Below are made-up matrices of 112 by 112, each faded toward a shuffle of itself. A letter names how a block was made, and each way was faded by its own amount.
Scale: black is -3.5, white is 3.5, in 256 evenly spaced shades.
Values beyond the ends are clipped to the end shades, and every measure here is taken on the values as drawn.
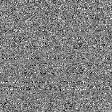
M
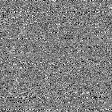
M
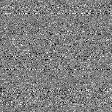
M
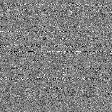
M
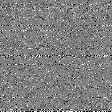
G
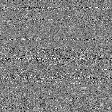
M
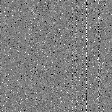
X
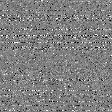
G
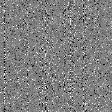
X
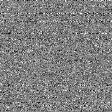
M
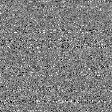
M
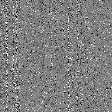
X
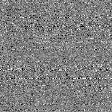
M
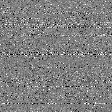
G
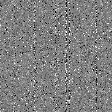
X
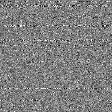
M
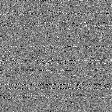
M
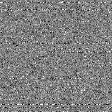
M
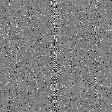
X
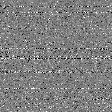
G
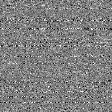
M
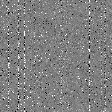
X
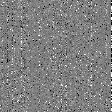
X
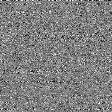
M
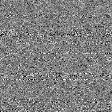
M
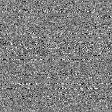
M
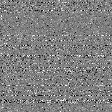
G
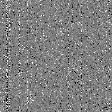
X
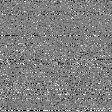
G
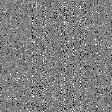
X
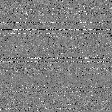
G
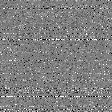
G
